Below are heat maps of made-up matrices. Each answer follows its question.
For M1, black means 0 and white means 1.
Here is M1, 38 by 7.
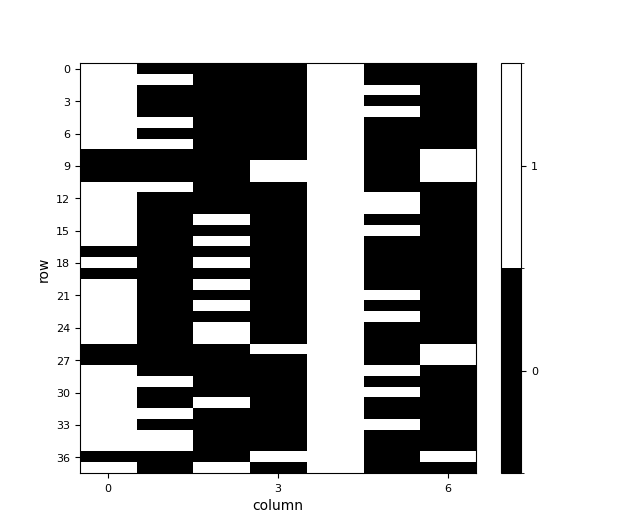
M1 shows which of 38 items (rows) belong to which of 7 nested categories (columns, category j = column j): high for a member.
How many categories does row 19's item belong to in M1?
1
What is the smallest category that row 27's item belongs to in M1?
6
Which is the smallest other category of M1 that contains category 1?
0
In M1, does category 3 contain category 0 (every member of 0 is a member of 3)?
no
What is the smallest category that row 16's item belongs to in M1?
2
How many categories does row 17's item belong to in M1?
1
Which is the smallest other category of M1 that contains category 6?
4
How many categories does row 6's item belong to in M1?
2
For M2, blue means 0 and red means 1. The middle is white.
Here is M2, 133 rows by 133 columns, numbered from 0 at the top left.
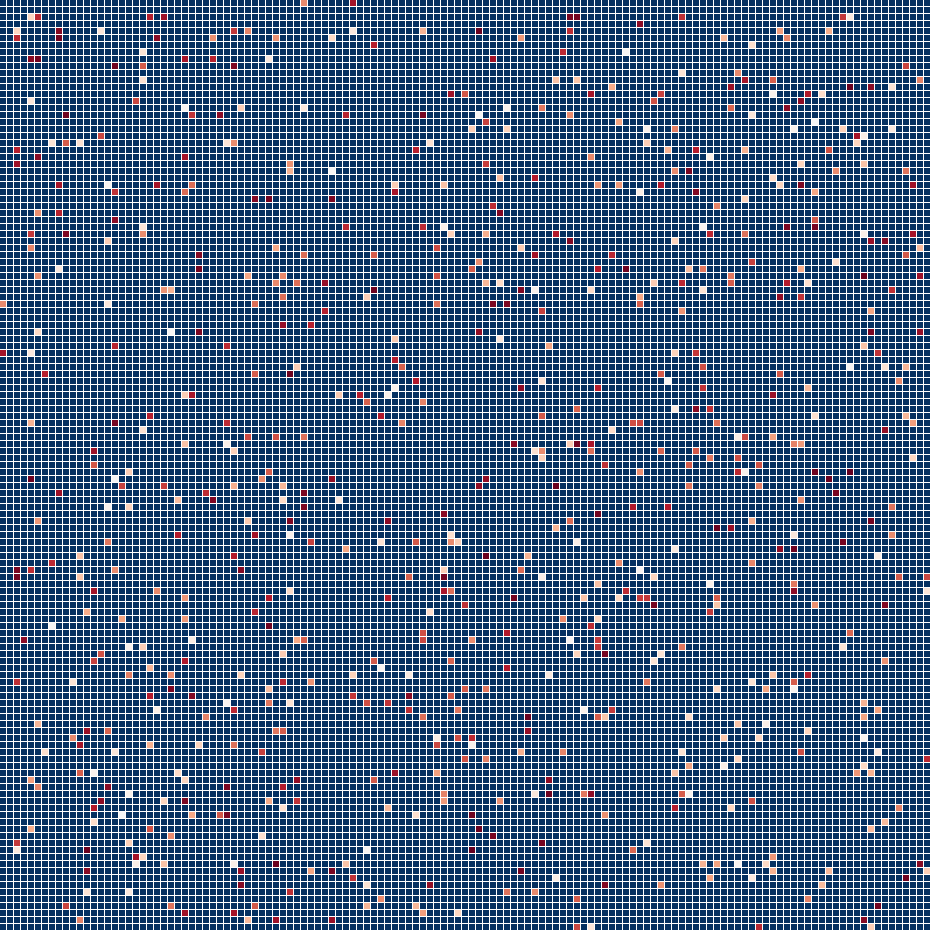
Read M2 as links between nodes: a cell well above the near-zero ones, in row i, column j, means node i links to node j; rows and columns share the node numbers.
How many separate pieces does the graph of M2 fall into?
3
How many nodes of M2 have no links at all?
2
